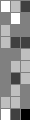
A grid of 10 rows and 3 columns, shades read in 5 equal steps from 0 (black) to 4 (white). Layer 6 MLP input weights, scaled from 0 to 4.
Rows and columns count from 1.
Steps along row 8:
up down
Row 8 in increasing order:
2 2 3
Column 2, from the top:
3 4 2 1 2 3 1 3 3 1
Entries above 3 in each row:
1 1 0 0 0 0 0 0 0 1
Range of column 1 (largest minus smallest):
2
